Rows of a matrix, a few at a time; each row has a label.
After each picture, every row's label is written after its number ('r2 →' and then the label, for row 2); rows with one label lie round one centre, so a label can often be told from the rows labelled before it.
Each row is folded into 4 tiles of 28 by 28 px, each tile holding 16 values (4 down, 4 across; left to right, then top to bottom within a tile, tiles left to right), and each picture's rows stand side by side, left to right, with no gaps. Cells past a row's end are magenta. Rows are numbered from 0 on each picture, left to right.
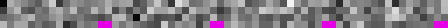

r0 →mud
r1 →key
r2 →key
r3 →mud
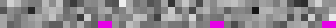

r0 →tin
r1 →mud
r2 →tin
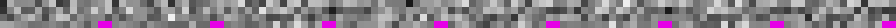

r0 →mud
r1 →mud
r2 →key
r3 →tin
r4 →key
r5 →key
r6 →key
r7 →key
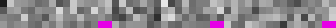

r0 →mud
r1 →mud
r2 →tin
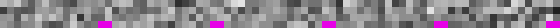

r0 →tin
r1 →tin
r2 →tin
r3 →mud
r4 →key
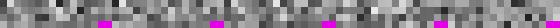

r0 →mud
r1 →mud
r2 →mud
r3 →key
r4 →tin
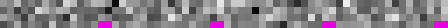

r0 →key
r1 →mud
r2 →tin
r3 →mud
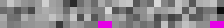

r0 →tin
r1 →key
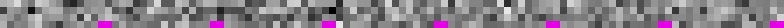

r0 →tin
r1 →key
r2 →key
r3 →mud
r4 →mud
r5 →mud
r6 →tin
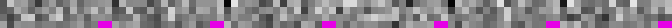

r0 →mud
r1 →mud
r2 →mud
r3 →tin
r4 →mud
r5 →mud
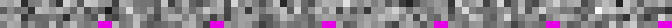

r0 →key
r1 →mud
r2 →mud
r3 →tin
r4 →mud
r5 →key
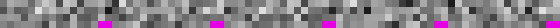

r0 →key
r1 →mud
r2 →key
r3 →tin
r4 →mud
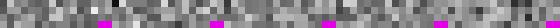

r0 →mud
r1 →mud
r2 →mud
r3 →mud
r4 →tin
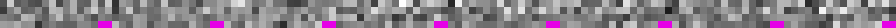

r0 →mud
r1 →mud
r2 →tin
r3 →key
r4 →mud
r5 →key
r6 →mud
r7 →key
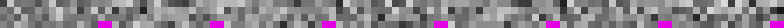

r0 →mud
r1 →tin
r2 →tin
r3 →mud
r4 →tin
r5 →mud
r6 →key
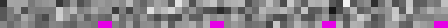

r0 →mud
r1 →key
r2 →key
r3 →mud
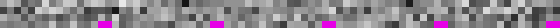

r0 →key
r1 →tin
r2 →tin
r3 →tin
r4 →key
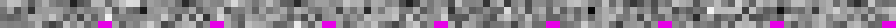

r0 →tin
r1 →tin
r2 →tin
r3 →tin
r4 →mud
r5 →tin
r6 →key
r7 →tin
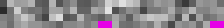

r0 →mud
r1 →tin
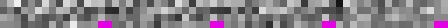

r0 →key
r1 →key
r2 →key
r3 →mud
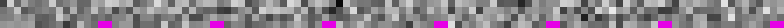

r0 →mud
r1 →key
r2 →key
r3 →mud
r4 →tin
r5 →key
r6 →mud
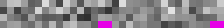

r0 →key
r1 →mud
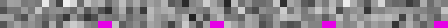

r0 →key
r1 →tin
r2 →mud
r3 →tin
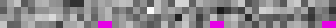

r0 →tin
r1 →key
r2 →key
